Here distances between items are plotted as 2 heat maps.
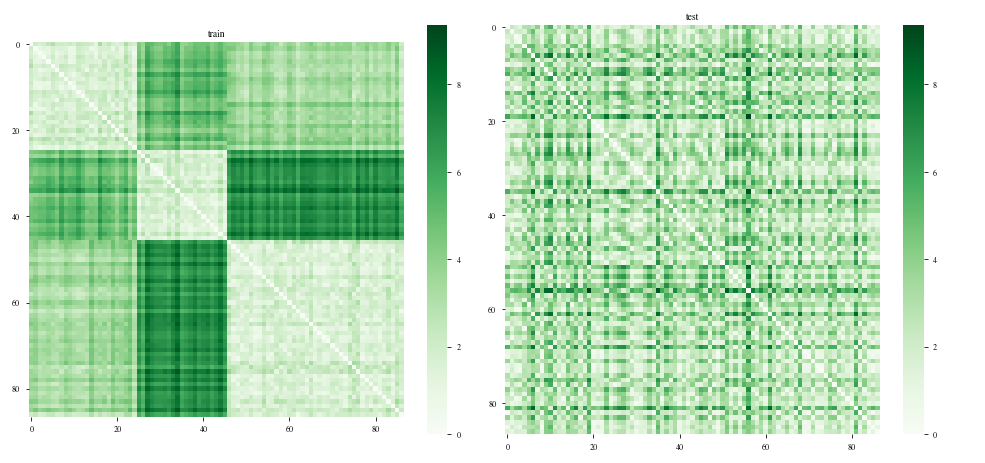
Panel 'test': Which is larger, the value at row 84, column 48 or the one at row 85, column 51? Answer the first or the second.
the second
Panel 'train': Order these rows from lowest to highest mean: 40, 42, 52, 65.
52, 65, 42, 40
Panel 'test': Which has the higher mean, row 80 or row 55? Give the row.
55
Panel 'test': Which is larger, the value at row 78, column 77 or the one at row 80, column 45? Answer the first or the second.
the second
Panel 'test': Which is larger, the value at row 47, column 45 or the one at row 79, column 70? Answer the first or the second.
the first
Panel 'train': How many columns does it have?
87
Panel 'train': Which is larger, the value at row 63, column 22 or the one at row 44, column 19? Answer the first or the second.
the second
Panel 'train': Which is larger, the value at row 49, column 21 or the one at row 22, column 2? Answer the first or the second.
the first
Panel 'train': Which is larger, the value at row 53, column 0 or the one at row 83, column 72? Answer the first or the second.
the first
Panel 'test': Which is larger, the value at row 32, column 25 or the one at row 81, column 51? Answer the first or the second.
the second
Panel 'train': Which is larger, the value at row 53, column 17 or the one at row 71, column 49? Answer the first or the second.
the first
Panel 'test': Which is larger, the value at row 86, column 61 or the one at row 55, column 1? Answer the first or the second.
the first
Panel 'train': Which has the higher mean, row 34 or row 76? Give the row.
34
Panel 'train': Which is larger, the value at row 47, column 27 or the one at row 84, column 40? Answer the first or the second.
the first
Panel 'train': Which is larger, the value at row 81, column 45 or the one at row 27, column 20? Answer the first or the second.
the first
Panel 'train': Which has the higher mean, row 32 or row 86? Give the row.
32
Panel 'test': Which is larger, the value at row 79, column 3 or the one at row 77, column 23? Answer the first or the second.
the second
